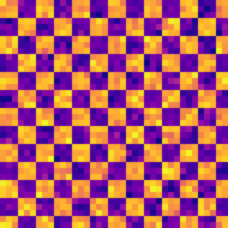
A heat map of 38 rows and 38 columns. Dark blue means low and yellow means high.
The values fall into two levels. No seam splits the table. No single row or column stands out from its neighbours. Overall the values sit about 50% of the way up the scale. No overall slope runs across the table. A checkerboard runs through the table.
